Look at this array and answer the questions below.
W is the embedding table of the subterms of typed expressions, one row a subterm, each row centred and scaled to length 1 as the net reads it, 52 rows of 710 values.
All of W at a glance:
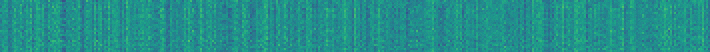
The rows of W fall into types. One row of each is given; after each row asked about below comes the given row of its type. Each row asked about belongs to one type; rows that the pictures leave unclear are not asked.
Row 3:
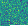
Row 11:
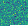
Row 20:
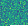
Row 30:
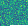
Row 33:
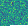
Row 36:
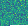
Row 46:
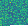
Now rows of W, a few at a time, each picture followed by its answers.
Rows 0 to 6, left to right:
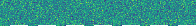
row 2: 36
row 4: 36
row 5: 20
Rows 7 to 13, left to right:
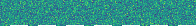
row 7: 20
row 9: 36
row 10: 30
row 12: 20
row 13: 30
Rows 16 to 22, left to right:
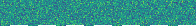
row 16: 33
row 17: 3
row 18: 36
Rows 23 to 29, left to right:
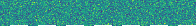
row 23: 30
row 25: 33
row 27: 20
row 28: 33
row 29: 30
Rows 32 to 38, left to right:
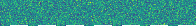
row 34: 36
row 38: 3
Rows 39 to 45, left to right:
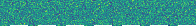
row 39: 33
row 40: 30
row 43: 20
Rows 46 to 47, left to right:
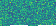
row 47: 30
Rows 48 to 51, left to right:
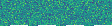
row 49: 36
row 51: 11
